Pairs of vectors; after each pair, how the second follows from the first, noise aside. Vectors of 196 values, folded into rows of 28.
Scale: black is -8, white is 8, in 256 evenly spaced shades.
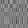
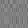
shrunk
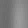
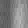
scaled up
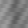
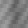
copied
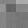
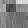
scaled up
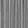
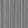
shrunk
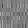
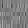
copied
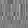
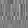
copied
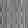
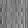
copied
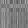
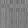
shrunk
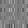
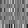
scaled up
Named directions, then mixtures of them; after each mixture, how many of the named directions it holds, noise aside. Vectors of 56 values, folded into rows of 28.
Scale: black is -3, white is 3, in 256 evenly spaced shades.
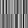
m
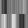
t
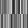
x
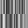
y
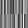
one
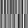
one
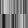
three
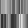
two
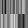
two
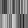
two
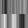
one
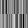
two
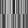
two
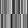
one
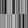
three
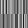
one
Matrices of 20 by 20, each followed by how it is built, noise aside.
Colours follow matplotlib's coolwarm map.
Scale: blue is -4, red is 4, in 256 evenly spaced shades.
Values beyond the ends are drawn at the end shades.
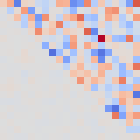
upper triangular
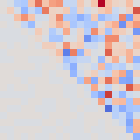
upper triangular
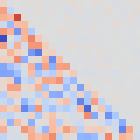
lower triangular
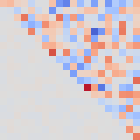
upper triangular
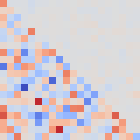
lower triangular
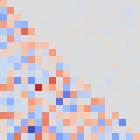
lower triangular
